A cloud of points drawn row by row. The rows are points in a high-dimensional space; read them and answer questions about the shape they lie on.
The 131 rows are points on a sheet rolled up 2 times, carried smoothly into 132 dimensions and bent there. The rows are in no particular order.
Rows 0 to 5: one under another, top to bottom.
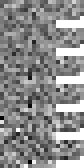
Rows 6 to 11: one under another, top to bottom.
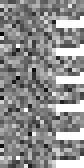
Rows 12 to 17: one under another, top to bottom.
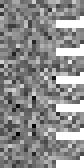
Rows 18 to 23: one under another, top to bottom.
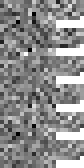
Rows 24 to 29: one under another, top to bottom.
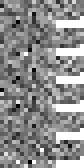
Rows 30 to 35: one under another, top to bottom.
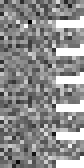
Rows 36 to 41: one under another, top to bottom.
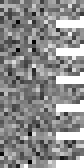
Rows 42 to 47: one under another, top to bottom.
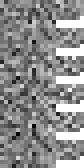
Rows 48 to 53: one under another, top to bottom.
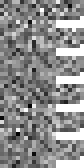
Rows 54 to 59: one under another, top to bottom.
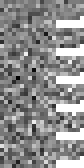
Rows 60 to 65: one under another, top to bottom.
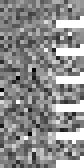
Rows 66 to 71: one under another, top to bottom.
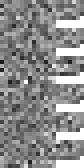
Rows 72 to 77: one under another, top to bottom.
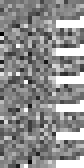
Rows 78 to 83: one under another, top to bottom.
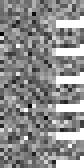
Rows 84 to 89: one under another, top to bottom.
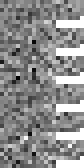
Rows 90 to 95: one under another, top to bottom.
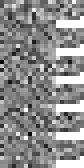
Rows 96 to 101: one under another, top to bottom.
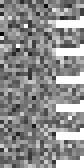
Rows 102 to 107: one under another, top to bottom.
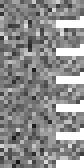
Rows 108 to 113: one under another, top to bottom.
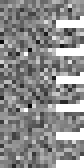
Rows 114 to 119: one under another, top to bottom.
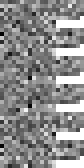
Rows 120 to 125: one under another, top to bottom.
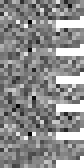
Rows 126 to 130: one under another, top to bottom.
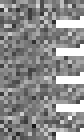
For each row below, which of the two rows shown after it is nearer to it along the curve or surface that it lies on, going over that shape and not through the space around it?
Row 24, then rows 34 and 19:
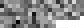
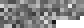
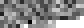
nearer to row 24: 34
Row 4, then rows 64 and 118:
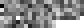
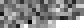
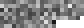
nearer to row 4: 64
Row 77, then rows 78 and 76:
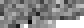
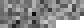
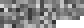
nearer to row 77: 76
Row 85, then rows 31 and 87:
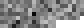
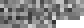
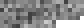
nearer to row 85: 87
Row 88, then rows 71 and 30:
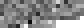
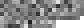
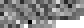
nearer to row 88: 71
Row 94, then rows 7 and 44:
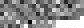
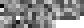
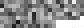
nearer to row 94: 7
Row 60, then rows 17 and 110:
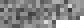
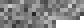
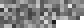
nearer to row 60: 17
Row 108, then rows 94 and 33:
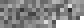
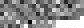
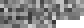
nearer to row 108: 33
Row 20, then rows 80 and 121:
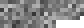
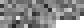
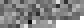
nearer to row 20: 80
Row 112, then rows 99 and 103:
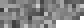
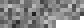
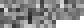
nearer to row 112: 99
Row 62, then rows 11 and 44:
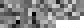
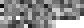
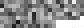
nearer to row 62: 44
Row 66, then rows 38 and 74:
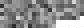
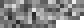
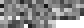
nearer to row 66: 38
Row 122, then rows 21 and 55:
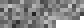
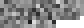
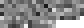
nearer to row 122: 55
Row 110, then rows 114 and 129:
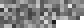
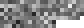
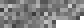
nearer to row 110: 114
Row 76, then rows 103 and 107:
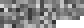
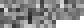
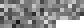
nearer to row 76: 103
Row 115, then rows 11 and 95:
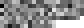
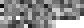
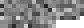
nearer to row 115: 11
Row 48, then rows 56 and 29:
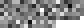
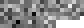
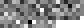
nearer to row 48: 29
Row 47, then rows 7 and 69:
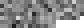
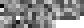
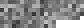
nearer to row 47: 69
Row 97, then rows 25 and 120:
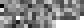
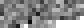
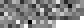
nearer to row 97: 120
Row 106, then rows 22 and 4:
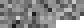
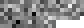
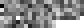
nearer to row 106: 22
